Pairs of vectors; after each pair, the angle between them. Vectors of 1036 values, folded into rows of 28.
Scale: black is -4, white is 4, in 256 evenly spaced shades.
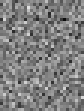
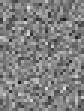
nearly parallel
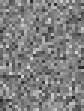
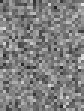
partly opposed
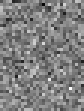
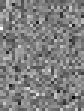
orthogonal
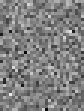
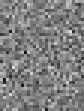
nearly parallel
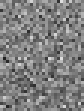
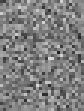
partly aligned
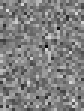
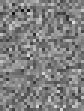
partly aligned
